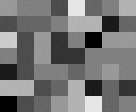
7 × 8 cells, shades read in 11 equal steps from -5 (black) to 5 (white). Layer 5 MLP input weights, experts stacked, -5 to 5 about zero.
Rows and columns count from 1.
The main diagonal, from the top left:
1 -1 1 -3 -1 -4 -1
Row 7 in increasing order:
-5 -2 -1 -1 0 1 2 4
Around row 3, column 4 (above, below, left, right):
0 -3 1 0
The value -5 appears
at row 3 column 6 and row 7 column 1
